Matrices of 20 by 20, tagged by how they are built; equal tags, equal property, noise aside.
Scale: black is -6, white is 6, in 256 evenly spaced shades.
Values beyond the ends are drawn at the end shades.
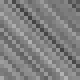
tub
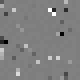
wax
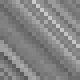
tub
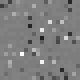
wax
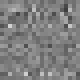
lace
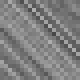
tub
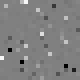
wax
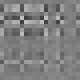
lace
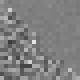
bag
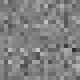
lace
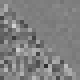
bag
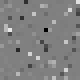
wax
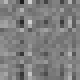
lace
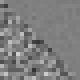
bag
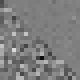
bag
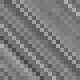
tub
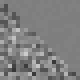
bag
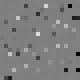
wax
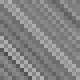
tub
